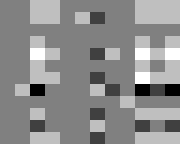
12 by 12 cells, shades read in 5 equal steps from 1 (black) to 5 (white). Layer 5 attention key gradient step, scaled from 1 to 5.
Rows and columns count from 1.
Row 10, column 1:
3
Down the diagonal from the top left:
3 3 3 3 3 3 2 2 4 4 3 4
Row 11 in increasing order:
2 2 2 3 3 3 3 3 3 3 3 4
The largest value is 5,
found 4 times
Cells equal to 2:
10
